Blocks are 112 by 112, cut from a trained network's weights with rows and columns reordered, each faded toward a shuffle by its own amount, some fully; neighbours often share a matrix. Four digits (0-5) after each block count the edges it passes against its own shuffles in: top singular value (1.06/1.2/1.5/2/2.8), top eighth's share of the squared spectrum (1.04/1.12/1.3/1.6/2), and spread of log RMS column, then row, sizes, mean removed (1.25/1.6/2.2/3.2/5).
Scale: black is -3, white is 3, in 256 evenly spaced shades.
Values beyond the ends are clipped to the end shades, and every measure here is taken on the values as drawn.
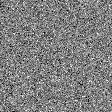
0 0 0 0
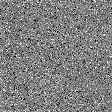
1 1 0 0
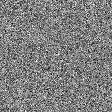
1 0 0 0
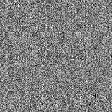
4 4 1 2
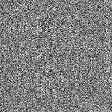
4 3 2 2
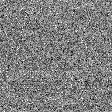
1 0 0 0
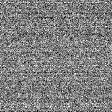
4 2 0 2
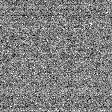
3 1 0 1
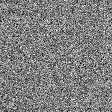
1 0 0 0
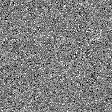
2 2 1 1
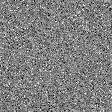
0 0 0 0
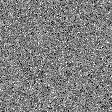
0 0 0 0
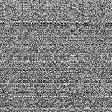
4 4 1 3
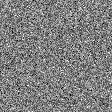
0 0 0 0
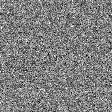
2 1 0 0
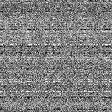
4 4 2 3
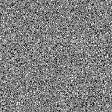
3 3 1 1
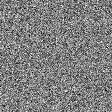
1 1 0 0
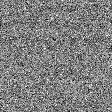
1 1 0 0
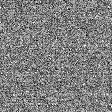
2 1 0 0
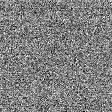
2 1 0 0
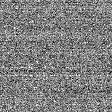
3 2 0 1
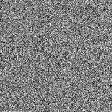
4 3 0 1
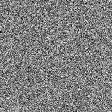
3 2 0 0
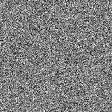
3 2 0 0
